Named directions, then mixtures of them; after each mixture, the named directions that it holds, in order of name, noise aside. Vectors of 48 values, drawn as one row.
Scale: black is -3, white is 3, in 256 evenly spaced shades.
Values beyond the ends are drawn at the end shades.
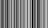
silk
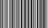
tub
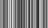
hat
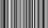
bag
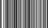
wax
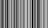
silk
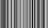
bag, silk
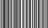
bag, tub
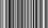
bag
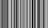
bag, silk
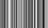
bag, tub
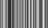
bag, hat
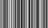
hat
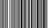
hat, tub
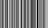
silk, tub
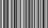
bag, wax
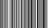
bag, tub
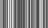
hat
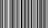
tub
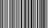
tub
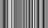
bag, hat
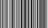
tub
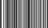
wax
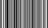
silk, wax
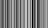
silk
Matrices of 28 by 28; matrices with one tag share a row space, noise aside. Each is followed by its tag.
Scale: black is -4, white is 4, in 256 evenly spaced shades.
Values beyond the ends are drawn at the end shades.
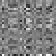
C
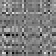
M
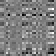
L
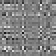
M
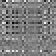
M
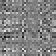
M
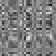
C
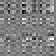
L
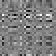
C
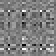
L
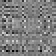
M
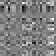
L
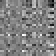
L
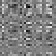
C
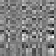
L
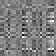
L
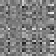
L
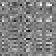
C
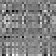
M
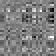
L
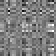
L
